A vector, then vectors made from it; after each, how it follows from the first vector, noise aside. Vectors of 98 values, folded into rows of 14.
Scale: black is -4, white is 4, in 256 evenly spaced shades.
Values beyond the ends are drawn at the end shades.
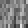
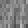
shrunk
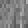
shrunk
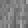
shrunk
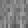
shrunk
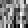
scaled up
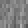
shrunk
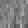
shrunk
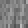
shrunk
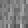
shrunk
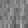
shrunk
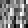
scaled up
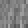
shrunk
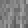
shrunk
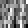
scaled up
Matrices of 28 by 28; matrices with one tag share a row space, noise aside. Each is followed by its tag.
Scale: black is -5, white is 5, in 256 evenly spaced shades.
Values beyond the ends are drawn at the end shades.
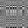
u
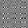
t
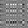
u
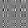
t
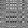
u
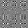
t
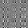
t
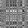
u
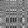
u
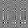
t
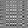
u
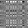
u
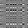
u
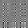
t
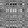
u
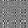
t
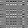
u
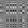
u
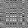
u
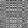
u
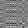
u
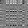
u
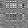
u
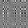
t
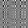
t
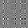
t
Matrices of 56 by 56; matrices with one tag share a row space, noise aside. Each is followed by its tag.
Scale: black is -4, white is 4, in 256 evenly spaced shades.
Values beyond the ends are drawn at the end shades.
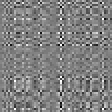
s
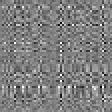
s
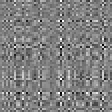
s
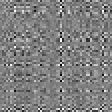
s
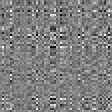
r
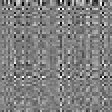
s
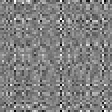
s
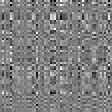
r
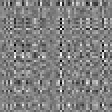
s
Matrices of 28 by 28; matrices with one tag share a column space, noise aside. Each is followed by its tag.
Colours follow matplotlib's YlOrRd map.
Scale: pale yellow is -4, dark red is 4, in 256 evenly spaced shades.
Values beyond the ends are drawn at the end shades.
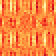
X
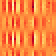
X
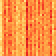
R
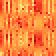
X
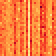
R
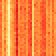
R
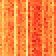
R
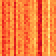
R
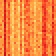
R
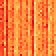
R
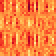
X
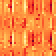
X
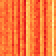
R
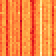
R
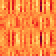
X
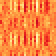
X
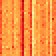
R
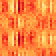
X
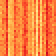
R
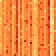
R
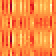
X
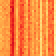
R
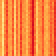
R
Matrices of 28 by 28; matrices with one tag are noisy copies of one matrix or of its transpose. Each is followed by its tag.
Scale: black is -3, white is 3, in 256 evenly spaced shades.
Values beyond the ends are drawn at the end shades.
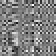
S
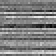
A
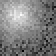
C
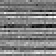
A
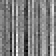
A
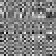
S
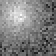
C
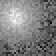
C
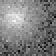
C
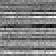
A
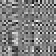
S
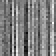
A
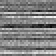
A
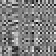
S
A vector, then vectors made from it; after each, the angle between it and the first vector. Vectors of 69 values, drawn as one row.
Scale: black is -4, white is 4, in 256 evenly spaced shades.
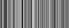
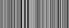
orthogonal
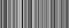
nearly parallel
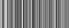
nearly opposite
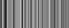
nearly parallel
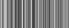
nearly opposite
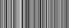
partly aligned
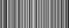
partly aligned
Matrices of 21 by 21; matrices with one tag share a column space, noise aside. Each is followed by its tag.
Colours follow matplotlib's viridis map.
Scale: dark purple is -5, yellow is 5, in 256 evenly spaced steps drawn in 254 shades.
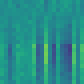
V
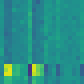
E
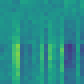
V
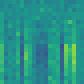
V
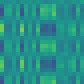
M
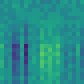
V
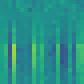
V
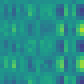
M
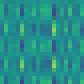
M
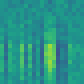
V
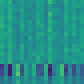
E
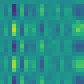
M
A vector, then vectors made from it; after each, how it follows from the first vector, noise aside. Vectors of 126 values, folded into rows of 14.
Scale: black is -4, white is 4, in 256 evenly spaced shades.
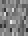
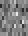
reversed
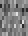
reversed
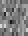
negated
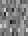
negated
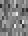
reversed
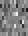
reversed
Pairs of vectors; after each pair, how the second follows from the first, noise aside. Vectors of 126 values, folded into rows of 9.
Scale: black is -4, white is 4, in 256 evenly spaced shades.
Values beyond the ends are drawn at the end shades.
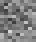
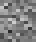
negated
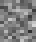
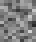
negated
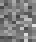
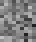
negated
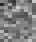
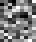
scaled up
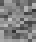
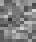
negated
